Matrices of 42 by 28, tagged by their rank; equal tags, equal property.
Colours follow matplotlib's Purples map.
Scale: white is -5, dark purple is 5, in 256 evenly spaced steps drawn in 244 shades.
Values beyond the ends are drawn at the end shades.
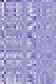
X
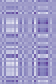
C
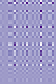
C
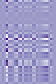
C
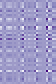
C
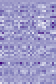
X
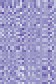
X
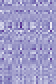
X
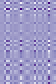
C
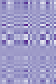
C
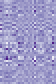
X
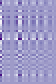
C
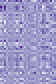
X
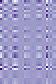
C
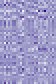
X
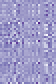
X
